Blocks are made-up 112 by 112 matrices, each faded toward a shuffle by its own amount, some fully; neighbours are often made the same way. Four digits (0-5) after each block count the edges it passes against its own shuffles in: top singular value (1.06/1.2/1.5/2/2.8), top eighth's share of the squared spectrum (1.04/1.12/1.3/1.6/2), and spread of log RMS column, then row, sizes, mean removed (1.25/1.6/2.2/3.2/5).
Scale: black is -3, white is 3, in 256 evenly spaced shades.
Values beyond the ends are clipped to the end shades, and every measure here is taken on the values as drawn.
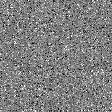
3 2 1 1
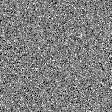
3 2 0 0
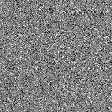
3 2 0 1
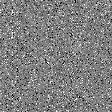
3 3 2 0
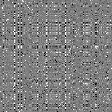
5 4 3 3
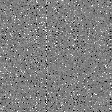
4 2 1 1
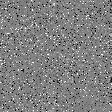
3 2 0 0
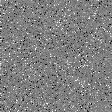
2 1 0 0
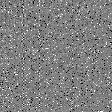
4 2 1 0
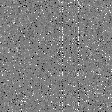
4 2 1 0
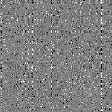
5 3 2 2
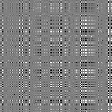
5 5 5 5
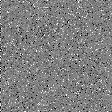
3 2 1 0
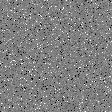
0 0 0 0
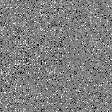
4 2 2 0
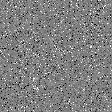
3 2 1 0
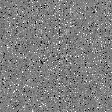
3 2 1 0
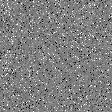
2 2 0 0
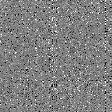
4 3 2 1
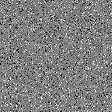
3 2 1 0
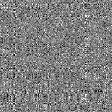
4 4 3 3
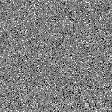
3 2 1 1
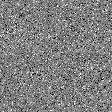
2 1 0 0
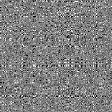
5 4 3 3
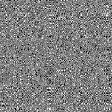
4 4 3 2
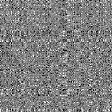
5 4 3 3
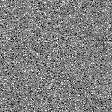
3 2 0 1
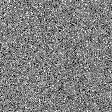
0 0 0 0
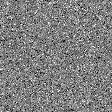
0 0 0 0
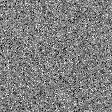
0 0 0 0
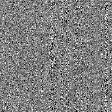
1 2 4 0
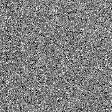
0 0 2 0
